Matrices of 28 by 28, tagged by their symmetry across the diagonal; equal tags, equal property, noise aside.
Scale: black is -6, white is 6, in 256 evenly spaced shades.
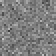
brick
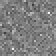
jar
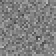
jar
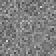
jar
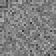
jar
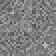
jar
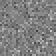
jar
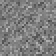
jar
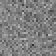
brick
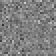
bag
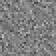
bag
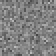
brick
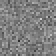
bag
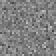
brick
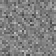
bag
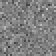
bag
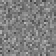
brick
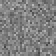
brick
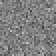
bag
